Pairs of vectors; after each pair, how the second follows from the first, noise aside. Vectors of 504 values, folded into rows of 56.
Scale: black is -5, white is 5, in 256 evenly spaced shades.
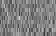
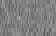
shrunk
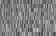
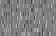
partly zeroed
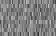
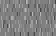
partly zeroed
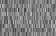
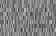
sign-scrambled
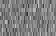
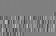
partly zeroed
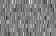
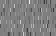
partly zeroed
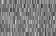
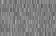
shrunk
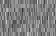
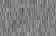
shrunk
